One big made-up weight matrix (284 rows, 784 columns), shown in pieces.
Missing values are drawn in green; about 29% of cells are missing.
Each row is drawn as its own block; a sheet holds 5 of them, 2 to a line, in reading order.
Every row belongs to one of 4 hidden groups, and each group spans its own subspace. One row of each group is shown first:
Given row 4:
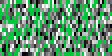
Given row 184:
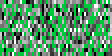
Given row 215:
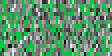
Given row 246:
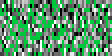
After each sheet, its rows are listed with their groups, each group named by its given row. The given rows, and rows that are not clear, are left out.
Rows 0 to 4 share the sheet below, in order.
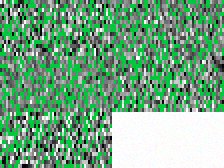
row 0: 246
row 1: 4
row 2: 4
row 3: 4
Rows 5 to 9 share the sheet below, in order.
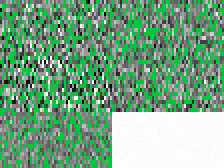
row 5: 4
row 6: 246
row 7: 184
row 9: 215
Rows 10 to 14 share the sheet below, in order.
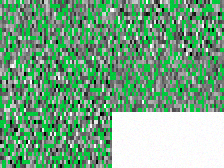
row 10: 4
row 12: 215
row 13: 4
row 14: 184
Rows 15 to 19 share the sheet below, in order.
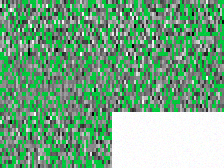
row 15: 215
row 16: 246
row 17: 184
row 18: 4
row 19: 215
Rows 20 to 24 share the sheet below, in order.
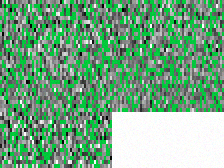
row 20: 215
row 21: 215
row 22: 246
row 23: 215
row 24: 246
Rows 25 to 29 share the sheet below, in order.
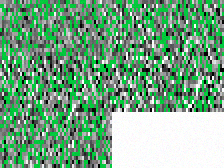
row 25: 4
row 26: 246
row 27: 246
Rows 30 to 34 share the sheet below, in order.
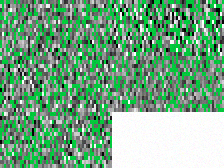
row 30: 215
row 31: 246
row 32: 246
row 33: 4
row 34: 184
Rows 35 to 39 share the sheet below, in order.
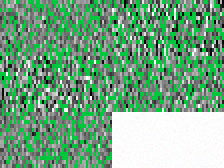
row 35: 184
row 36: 184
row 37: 215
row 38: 184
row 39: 4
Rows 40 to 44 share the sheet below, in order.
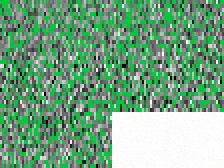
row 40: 184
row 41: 184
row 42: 246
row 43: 215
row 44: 184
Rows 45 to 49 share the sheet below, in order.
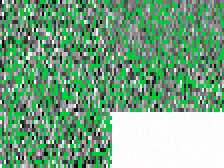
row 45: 215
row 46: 184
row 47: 184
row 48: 246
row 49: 4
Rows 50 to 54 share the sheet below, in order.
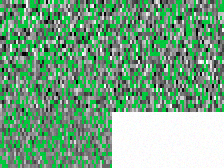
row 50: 4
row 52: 184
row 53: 184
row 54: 184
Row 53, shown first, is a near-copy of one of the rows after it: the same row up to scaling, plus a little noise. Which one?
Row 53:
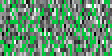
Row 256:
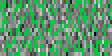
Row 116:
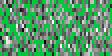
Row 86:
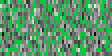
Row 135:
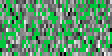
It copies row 86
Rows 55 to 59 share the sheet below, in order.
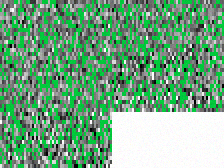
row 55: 215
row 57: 215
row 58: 184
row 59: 4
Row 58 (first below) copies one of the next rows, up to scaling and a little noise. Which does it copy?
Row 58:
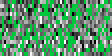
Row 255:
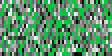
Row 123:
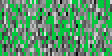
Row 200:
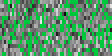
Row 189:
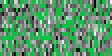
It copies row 200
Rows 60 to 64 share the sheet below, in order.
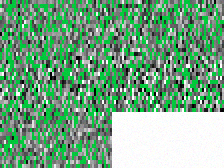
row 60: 246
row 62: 184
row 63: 246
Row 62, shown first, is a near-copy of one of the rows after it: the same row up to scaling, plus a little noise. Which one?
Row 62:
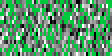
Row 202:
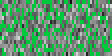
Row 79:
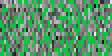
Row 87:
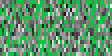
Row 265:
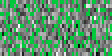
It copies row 202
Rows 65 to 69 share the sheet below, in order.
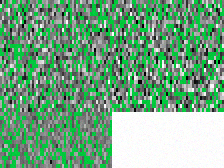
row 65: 246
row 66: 246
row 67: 215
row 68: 246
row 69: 184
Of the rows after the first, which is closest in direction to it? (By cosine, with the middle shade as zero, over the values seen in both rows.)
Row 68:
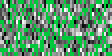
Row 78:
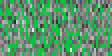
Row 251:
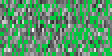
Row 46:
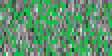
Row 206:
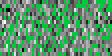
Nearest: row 78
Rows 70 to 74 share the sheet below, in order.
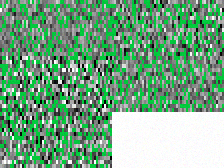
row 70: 215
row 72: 184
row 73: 215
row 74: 246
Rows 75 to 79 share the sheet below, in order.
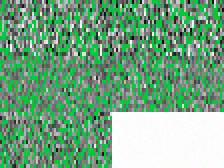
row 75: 4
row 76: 4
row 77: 4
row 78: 246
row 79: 184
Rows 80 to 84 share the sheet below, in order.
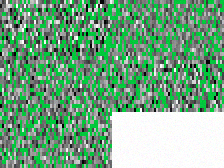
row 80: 184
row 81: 246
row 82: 184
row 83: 184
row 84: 184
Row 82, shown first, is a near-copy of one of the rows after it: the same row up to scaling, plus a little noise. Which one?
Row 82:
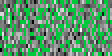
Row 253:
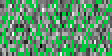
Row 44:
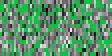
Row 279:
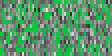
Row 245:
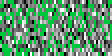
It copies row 245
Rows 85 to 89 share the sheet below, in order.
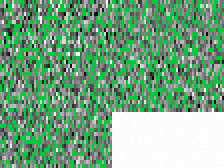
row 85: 184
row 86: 184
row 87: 184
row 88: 184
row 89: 184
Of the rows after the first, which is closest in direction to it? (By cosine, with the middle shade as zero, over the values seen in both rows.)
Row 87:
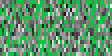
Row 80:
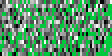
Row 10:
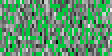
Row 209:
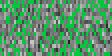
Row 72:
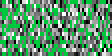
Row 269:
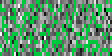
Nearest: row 80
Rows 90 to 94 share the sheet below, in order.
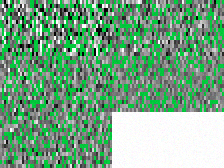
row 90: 246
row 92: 246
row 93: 215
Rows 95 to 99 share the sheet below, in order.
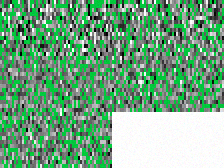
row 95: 184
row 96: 4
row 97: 184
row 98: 246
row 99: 215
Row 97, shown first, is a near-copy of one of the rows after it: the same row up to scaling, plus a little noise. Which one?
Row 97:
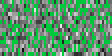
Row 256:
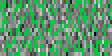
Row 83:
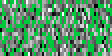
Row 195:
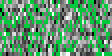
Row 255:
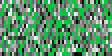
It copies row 255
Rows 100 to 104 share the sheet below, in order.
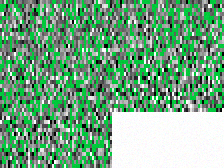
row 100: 184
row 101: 246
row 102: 246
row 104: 215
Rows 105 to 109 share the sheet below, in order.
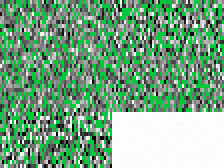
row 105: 4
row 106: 246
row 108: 246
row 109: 215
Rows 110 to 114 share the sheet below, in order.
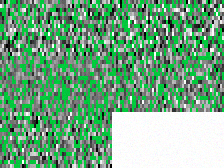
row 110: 184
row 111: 246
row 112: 246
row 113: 4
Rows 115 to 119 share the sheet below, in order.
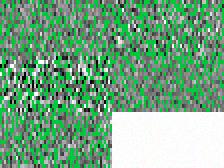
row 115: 4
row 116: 184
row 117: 215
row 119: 4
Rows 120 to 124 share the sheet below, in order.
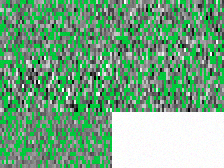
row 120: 246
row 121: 184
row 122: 4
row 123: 184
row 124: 246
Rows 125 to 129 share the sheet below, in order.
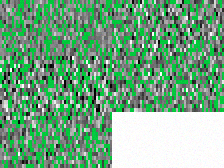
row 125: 246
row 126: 4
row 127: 184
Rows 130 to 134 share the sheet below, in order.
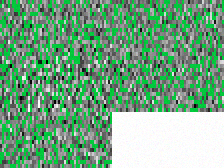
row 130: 246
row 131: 184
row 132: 215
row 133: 184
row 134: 246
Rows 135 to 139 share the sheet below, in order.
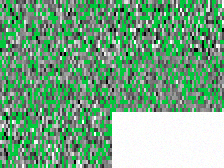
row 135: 184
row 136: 184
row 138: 246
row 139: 184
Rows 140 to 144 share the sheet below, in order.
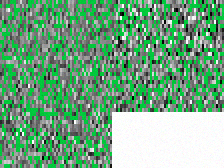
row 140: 246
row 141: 184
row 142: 184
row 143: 215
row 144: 246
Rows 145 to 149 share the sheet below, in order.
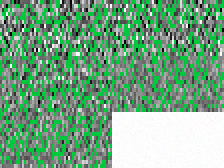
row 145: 184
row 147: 215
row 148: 4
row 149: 184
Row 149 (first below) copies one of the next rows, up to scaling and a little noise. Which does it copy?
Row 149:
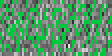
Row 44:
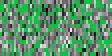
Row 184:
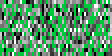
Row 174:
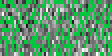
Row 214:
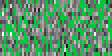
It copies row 174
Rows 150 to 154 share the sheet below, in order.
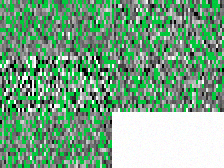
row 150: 4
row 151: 215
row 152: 215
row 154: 4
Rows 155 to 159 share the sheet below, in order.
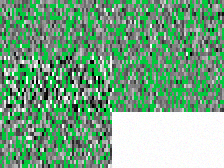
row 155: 246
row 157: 4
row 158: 246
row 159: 246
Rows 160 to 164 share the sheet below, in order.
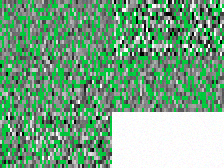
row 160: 4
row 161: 215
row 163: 246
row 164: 246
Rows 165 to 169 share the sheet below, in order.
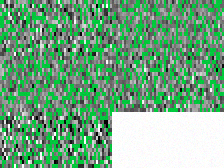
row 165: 246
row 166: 215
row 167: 184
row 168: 4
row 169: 246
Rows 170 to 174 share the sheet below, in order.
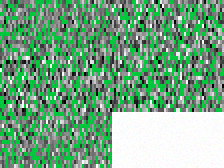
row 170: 184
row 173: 215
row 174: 184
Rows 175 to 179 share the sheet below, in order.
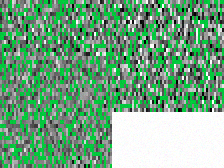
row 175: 184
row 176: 215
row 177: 215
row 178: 184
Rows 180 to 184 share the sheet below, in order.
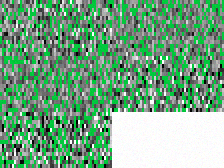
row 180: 184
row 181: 246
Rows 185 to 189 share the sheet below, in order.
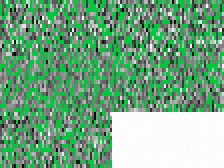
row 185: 184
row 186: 215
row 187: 184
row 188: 4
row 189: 184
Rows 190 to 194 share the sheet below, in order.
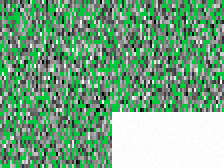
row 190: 4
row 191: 246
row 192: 184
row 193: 215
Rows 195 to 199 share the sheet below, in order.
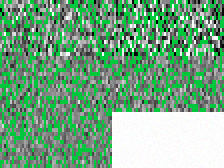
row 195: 184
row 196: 4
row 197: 215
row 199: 184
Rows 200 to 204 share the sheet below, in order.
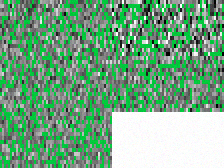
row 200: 184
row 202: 184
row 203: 215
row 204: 184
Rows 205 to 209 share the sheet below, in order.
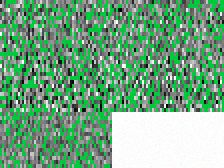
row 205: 246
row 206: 246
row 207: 4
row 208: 215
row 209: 215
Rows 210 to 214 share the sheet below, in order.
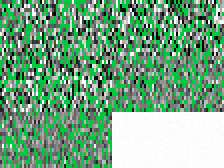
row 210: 4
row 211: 4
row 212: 246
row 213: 246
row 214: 184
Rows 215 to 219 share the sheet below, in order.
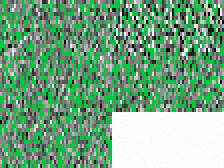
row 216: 246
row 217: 4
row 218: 215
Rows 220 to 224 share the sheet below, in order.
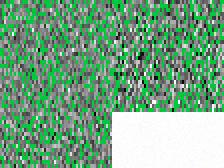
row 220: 184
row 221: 215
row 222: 4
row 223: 184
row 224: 246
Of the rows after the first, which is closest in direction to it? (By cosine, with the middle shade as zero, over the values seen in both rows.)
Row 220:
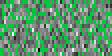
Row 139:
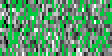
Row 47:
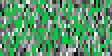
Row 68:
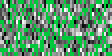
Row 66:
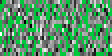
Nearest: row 47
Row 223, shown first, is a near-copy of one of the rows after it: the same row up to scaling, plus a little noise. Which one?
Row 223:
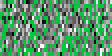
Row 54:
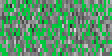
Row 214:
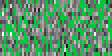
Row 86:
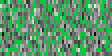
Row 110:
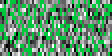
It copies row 54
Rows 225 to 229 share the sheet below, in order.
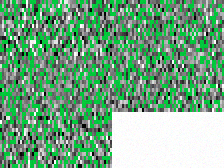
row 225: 4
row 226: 184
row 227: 246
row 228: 184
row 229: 215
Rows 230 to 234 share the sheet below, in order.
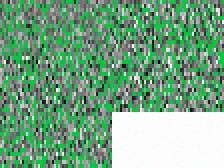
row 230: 246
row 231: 246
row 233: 215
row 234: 4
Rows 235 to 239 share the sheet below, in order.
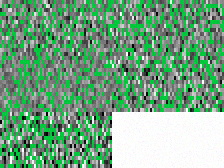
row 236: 246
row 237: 184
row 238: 215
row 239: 4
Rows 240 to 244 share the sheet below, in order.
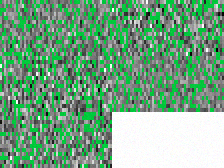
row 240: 4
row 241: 215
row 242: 4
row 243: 246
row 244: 4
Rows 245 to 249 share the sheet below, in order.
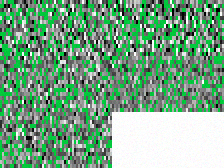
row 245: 184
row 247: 4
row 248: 215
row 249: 246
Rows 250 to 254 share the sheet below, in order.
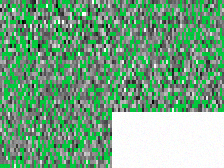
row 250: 215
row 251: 246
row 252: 215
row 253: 184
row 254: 246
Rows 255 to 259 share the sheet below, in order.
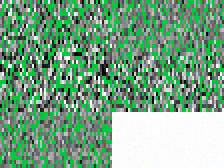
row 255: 184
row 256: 184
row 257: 4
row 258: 246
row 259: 246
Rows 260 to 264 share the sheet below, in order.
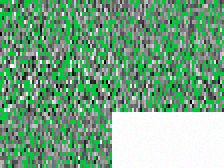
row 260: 246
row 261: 215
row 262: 215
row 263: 215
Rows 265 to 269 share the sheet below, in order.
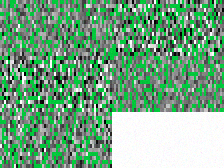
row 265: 184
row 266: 4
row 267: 246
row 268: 246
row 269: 246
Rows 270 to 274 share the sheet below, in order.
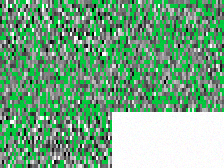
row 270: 184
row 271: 184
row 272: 215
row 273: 246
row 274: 215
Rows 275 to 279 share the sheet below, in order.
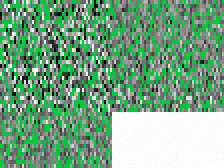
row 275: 184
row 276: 215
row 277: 215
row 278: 184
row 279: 184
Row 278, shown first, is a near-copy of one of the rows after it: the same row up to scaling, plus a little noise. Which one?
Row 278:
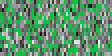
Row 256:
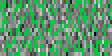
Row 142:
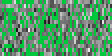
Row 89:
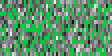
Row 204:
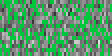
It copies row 204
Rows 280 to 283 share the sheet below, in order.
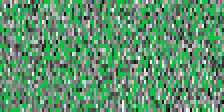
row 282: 246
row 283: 4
